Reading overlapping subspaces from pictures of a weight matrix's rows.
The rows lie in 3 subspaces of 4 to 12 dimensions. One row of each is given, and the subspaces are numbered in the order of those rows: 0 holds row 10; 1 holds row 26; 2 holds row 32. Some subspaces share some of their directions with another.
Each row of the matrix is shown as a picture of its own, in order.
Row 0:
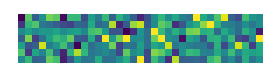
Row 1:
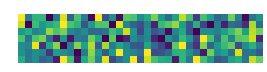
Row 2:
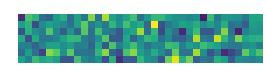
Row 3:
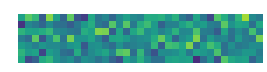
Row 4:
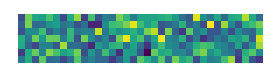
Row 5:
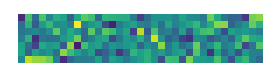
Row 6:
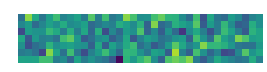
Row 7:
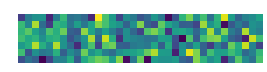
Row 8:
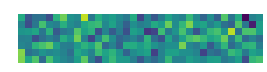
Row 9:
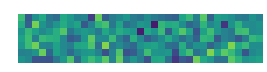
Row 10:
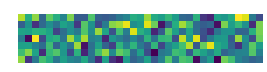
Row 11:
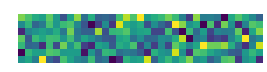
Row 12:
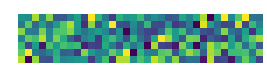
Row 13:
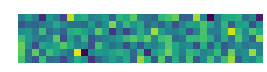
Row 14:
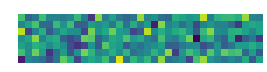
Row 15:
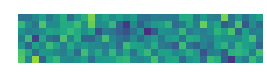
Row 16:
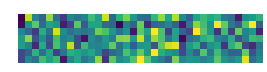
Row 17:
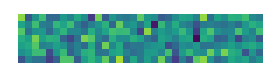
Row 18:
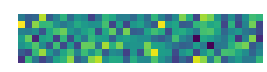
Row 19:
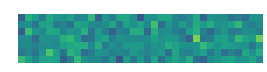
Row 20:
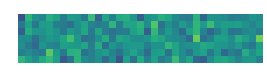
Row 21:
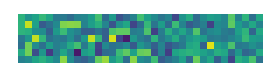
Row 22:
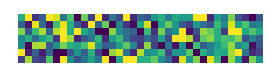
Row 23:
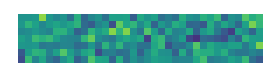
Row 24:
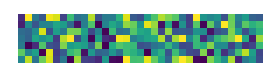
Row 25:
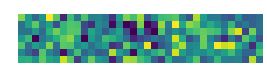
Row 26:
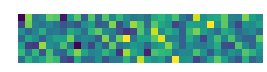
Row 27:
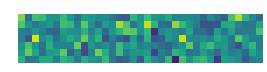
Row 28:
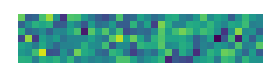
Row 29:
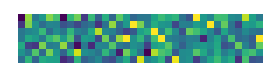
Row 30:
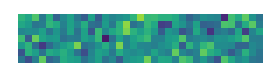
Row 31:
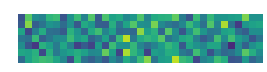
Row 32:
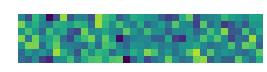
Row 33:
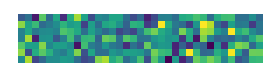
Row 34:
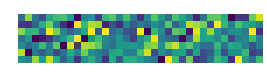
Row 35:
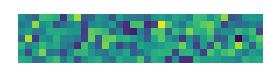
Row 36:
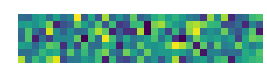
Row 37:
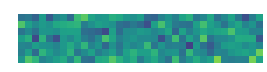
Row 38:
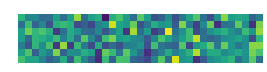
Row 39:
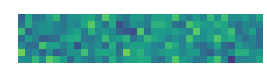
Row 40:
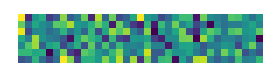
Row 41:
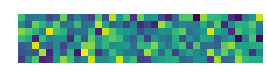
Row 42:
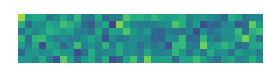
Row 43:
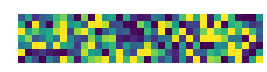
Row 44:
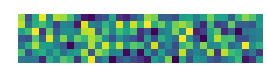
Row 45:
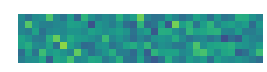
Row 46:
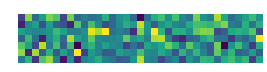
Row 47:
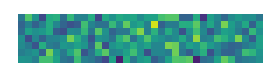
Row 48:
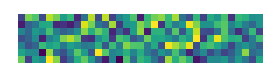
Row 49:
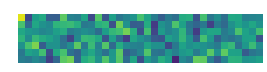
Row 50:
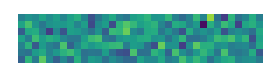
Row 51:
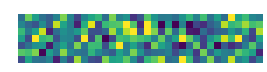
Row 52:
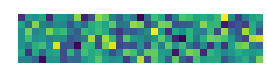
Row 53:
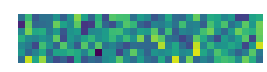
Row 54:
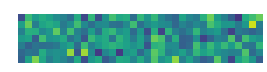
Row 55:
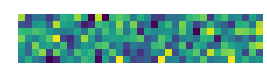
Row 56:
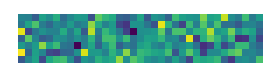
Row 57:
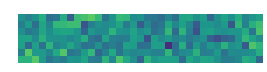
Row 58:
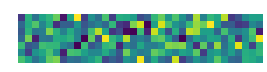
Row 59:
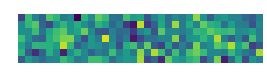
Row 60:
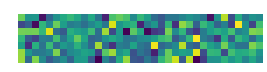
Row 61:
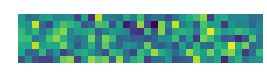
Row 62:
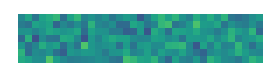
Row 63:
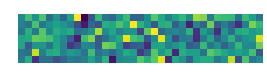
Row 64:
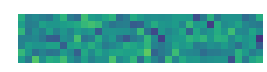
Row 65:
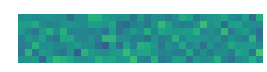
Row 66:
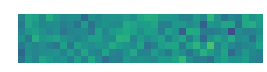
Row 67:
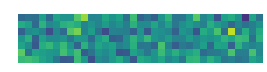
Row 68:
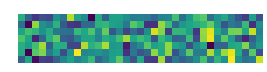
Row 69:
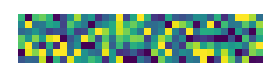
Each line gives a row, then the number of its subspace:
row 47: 0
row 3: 0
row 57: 0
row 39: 1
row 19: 1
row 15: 0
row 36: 2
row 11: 2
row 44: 0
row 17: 1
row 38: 0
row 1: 2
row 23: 0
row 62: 2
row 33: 0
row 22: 2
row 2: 2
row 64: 1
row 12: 0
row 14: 1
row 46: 0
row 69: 2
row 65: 0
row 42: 2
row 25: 2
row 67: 0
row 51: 2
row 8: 0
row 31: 1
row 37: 0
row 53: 0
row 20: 1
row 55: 0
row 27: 0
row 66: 0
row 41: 0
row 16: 0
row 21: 0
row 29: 1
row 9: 1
